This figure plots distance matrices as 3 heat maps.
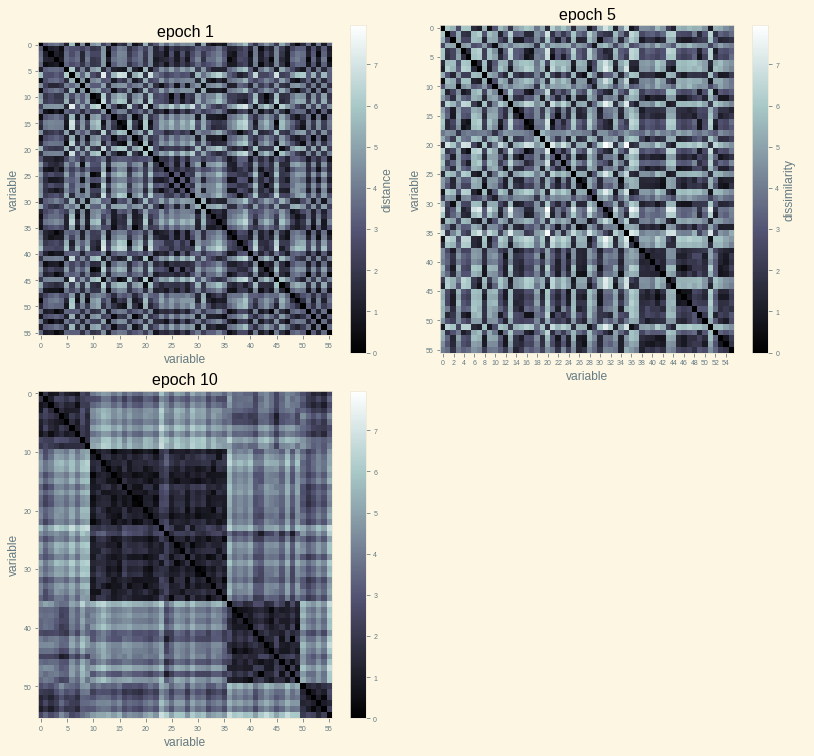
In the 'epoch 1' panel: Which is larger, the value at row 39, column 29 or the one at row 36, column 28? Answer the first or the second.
the first
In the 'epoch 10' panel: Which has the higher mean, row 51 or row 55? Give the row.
55
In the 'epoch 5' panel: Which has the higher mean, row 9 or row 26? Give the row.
9
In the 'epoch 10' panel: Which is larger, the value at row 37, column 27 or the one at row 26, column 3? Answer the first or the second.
the second
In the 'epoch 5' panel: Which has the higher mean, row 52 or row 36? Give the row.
36
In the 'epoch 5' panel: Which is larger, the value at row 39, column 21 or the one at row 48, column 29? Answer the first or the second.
the second
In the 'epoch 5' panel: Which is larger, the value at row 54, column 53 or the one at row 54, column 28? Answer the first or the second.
the second
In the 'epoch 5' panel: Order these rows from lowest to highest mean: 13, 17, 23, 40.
40, 17, 23, 13
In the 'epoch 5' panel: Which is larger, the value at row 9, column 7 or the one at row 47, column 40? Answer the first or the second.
the second
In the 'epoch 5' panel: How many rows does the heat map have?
56
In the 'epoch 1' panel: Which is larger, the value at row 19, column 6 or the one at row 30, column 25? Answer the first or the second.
the first
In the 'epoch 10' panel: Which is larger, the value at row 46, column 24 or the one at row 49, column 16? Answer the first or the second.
the second
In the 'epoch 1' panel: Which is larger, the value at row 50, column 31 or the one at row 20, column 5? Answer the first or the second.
the second
